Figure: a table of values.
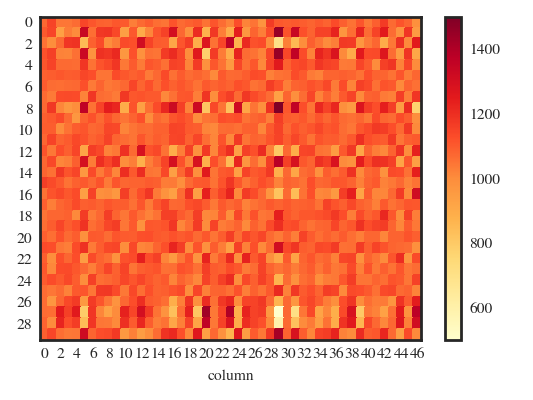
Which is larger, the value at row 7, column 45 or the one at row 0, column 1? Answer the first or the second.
the second
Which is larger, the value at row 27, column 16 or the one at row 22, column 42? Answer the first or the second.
the second
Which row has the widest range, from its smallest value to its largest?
27
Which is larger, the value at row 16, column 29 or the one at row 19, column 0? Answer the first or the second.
the second
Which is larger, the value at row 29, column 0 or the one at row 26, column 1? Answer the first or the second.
the first
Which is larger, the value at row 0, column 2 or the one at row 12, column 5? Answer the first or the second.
the first
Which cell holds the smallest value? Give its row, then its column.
27, 29
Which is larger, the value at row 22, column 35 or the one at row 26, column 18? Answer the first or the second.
the second
